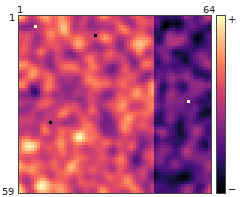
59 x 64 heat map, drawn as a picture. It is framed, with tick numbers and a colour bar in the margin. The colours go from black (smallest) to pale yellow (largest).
Lone odd cells: 4, 2 higher and 2 lower than their neighbours. Seam: vertical, 70% of the way across, the left part higher. Average level on the scale: 50%. Ninth with the highest average: bottom left.
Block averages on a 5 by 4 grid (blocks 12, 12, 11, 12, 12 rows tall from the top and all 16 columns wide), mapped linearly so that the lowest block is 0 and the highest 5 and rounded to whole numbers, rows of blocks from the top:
4 4 3 0 / 4 4 3 0 / 3 3 4 0 / 4 4 3 0 / 5 4 3 0
